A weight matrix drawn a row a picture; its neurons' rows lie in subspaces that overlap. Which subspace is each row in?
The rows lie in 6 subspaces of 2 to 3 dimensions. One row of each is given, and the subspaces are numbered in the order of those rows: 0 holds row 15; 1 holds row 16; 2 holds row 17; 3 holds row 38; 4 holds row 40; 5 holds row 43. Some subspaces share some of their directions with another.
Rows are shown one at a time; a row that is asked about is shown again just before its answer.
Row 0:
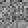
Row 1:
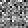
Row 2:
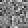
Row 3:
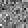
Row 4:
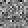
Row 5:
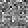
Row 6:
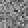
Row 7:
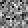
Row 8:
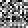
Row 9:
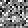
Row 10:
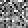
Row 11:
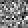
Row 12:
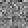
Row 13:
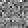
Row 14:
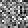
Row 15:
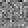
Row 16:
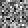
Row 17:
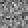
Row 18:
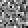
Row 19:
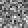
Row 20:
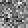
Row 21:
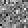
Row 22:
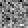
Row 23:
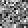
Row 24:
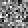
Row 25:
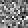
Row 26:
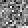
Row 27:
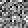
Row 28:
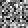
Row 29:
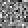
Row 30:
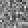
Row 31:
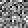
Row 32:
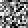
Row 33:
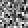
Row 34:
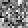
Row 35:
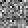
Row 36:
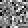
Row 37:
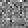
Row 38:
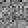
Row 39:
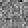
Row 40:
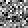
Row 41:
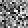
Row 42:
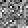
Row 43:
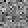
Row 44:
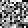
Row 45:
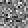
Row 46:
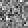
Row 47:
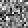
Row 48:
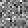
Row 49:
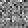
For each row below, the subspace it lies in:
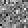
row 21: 5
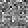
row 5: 5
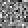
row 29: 4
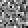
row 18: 3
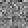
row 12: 1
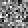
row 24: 4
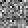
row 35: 3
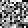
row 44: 4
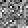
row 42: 3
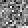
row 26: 3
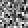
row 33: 3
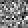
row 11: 2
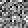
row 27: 0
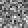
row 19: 0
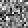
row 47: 5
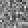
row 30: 3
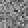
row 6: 2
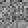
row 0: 3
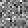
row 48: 2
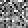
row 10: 2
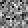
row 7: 2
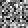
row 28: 1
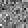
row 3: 5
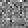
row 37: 0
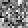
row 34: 4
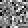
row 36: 1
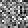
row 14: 2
